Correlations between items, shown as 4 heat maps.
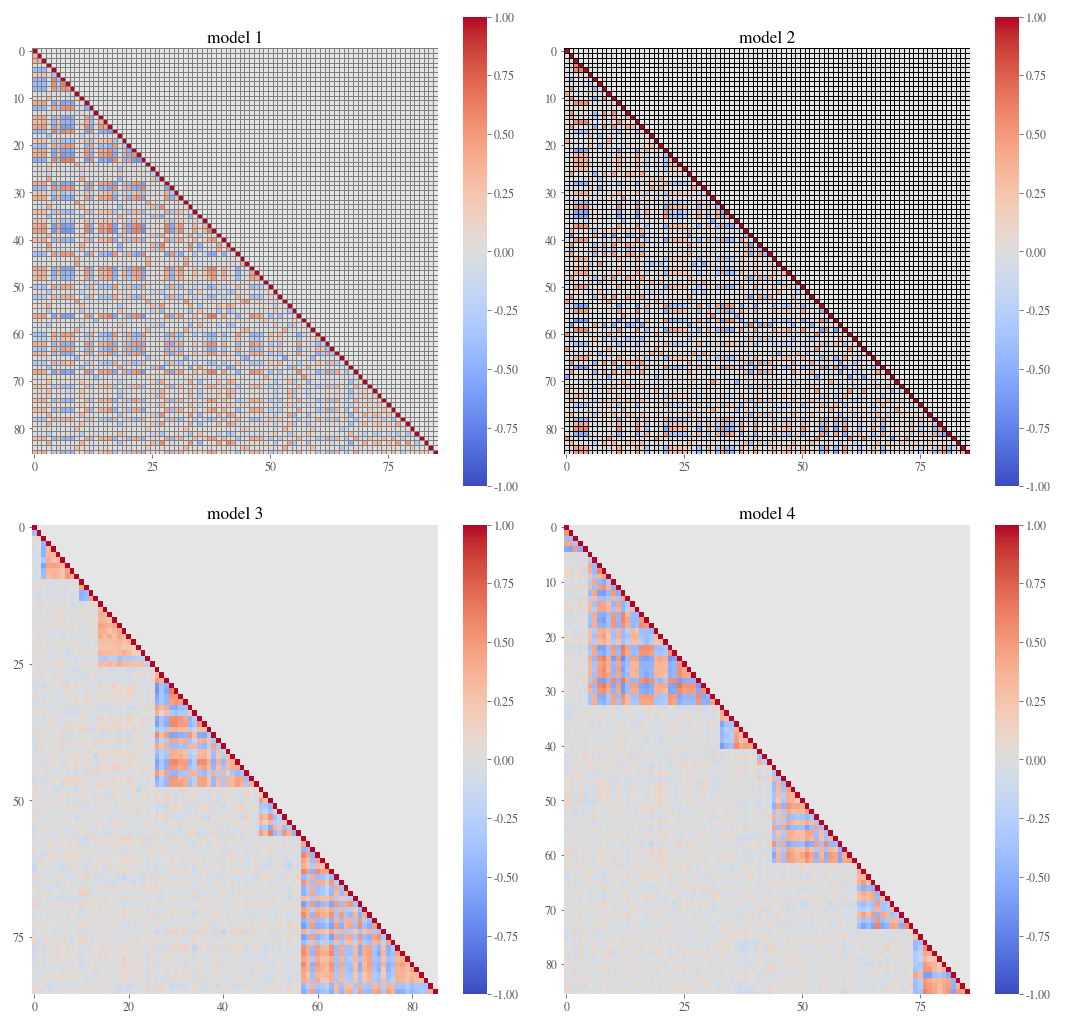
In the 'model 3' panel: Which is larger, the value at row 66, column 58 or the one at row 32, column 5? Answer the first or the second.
the second
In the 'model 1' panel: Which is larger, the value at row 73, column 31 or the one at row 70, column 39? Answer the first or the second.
the second
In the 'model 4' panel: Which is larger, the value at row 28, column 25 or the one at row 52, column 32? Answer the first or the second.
the second
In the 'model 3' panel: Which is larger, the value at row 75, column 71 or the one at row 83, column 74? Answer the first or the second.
the second
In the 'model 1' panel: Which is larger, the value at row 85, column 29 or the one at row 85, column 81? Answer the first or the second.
the second
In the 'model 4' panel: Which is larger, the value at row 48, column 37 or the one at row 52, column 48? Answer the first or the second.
the second
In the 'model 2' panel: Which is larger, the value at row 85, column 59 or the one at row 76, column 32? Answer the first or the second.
the first
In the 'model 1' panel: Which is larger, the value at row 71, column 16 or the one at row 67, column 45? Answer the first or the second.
the first
